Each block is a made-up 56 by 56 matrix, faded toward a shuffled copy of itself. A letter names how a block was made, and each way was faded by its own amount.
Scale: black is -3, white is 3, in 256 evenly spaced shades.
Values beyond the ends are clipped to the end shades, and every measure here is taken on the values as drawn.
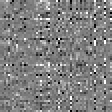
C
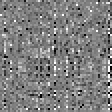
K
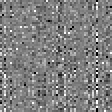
K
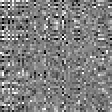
K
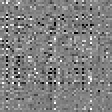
C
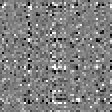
C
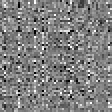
K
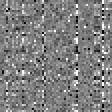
K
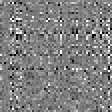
C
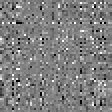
C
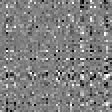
C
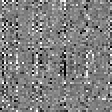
K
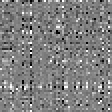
C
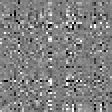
C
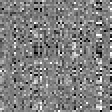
K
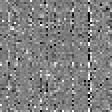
K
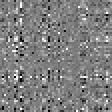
C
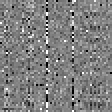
K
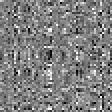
K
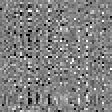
K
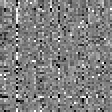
K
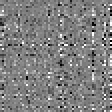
C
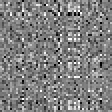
K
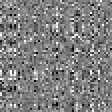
K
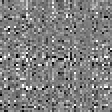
C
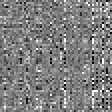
K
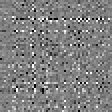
C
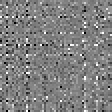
C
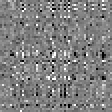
C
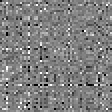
C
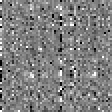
K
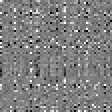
C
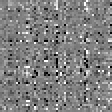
C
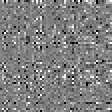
C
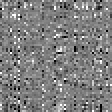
C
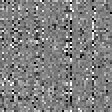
K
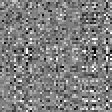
K
